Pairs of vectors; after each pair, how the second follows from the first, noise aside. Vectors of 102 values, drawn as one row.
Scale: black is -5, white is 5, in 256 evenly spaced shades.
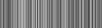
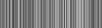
reversed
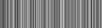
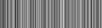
copied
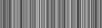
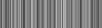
reversed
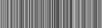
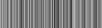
copied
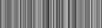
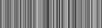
copied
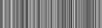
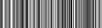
scaled up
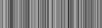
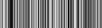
scaled up
